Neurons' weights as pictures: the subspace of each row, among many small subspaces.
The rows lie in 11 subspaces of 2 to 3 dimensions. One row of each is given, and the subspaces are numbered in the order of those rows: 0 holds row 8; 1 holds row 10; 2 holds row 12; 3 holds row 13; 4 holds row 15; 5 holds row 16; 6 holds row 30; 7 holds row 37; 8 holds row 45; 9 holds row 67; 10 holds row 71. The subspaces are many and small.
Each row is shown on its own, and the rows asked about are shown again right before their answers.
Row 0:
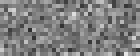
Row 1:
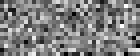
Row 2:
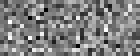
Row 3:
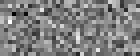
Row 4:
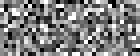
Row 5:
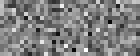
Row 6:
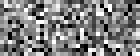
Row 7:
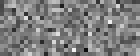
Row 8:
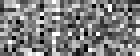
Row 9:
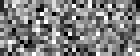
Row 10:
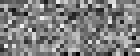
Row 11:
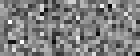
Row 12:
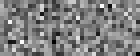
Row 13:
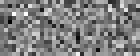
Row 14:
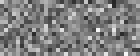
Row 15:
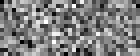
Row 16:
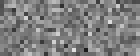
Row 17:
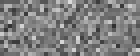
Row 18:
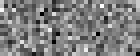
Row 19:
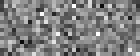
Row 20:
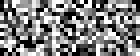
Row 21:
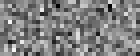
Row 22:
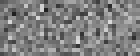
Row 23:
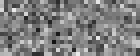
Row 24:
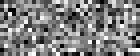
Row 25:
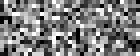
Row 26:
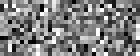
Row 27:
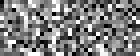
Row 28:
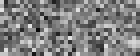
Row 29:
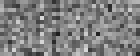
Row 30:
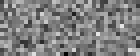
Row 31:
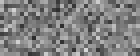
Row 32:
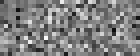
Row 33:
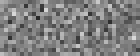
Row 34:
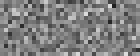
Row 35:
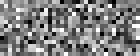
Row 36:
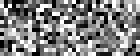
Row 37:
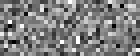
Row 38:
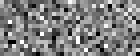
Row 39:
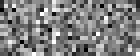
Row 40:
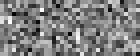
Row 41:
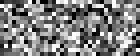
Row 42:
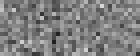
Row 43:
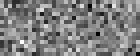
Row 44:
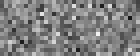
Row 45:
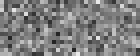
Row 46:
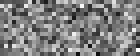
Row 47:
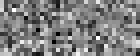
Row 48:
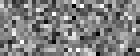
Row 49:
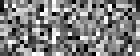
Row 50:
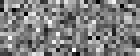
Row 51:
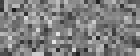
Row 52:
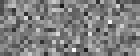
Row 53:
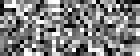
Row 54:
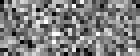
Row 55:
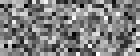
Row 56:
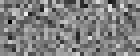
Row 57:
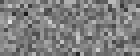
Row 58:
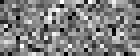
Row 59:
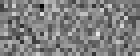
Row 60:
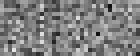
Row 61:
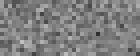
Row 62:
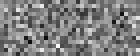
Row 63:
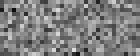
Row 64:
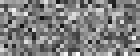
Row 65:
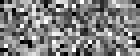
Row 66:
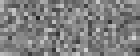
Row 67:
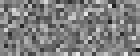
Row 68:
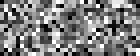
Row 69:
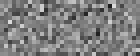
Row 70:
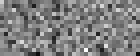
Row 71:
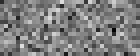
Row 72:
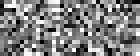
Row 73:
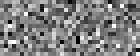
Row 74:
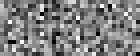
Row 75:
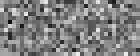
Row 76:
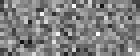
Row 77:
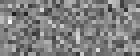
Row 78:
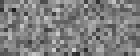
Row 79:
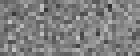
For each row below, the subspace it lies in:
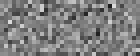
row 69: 9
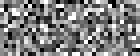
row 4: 9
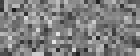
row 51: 8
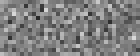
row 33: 0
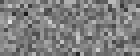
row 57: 3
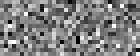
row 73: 7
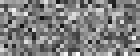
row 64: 1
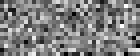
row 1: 6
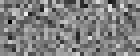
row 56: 8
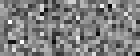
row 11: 2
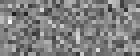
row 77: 3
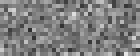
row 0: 6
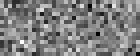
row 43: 6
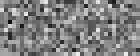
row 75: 2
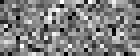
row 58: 10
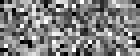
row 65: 4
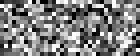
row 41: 4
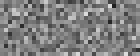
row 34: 9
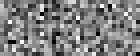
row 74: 2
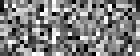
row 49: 9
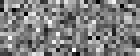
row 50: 8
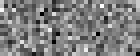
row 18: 9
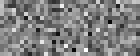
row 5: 5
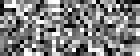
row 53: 5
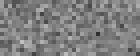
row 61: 6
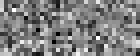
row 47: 8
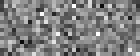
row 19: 1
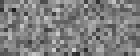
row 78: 2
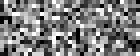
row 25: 3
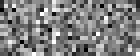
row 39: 9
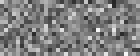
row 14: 10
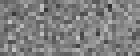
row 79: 0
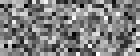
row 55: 4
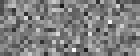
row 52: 5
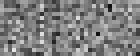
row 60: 0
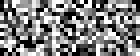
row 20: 1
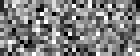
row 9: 1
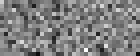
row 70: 7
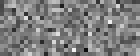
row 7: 5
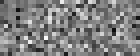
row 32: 10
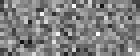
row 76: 1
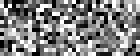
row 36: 6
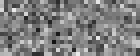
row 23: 8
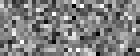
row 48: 4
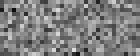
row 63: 2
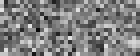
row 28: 3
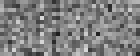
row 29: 0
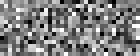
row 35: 10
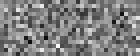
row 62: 10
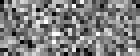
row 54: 4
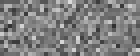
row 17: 7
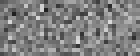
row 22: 0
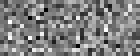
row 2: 5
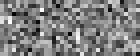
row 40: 3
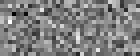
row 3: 3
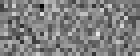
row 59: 10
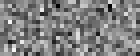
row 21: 8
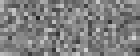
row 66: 0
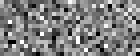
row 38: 7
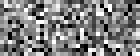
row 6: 5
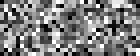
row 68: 10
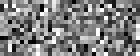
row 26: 10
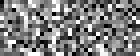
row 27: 7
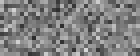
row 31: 7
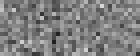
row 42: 2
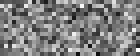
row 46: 4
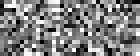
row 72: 5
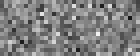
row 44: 1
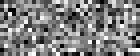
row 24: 6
